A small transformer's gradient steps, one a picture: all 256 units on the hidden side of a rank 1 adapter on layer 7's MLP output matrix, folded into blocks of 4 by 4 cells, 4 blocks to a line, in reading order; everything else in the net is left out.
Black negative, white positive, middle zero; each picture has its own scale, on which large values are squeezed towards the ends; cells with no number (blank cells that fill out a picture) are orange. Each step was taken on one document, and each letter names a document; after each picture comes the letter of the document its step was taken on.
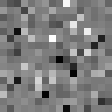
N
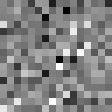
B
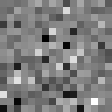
B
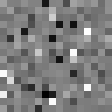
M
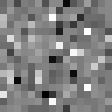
N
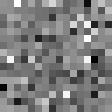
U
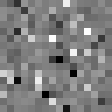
N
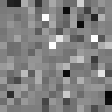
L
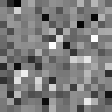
L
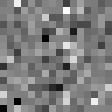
B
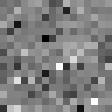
B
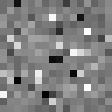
N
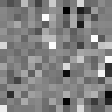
L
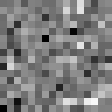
B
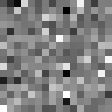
L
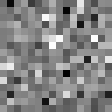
L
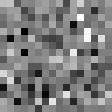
M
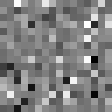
U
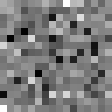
M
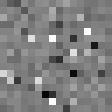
N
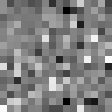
L
